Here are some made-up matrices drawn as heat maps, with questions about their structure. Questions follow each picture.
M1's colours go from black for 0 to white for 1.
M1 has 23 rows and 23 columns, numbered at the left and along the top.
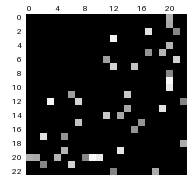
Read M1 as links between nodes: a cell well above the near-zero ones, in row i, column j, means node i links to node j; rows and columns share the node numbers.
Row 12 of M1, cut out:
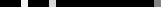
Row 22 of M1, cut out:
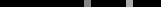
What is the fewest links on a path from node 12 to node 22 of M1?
1
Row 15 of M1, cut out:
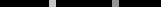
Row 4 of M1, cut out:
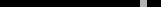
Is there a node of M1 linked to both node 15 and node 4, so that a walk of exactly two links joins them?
no
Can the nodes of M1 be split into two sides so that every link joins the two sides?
no
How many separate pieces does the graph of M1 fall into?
3
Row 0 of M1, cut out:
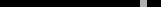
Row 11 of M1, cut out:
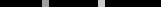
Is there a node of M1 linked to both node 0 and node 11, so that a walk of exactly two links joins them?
no
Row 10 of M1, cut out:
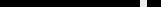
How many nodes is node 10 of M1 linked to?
1
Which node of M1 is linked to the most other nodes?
node 20
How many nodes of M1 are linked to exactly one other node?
9
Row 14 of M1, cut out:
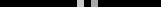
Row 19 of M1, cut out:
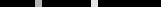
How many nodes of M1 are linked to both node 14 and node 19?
1
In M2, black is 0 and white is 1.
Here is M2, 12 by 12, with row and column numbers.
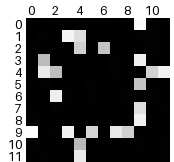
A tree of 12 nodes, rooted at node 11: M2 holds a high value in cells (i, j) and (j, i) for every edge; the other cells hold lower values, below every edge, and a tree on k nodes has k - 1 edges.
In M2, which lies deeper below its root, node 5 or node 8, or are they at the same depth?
the same depth
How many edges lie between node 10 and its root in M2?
2
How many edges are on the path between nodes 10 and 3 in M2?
3
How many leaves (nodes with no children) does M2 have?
6
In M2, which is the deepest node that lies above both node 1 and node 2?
4
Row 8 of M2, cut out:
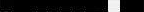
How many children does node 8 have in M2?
0
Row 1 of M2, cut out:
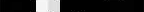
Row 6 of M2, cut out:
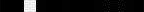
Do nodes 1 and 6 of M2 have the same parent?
no
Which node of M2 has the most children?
9
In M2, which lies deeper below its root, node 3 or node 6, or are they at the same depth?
the same depth
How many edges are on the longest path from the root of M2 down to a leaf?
5
